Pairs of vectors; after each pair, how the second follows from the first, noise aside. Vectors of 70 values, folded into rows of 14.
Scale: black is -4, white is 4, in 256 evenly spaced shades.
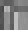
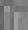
shrunk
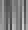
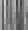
reversed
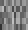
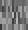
sign-scrambled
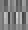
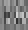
sign-scrambled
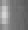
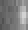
reversed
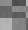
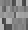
sign-scrambled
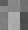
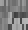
sign-scrambled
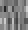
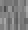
shrunk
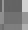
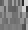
sign-scrambled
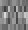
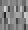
sign-scrambled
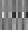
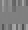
partly zeroed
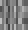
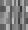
reversed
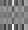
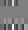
partly zeroed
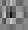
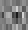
reversed
